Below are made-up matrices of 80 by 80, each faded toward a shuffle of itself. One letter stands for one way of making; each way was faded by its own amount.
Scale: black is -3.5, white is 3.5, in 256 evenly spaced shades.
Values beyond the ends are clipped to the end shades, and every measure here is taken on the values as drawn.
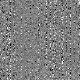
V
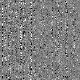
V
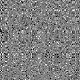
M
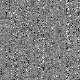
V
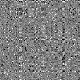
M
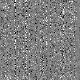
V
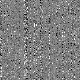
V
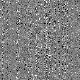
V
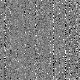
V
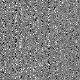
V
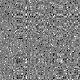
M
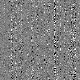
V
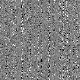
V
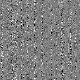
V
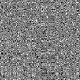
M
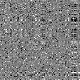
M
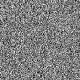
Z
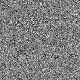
Z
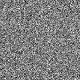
Z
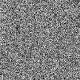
Z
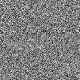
Z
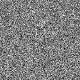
Z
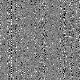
V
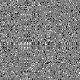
M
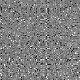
M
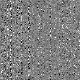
V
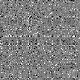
M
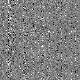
V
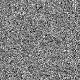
Z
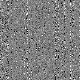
V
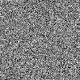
Z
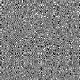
M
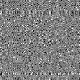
M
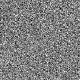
Z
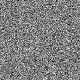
Z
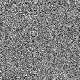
Z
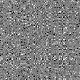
M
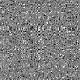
M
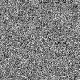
Z
